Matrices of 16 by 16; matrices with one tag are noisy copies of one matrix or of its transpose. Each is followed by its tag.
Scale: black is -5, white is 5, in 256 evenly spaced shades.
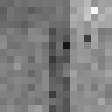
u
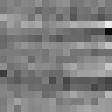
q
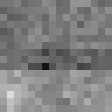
u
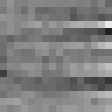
q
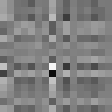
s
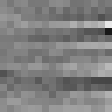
q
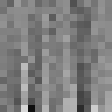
q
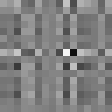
s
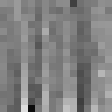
q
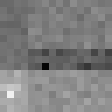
u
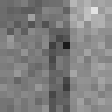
u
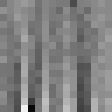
q
